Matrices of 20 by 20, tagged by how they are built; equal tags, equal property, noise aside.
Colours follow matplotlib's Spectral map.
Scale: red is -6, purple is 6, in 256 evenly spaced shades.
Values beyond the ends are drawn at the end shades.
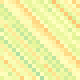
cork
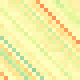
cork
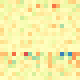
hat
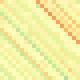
cork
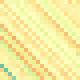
cork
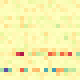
hat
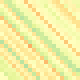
cork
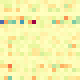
hat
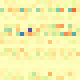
hat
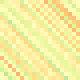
cork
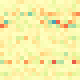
hat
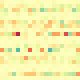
hat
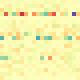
hat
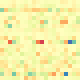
hat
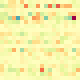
hat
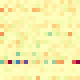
hat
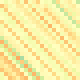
cork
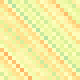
cork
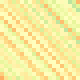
cork
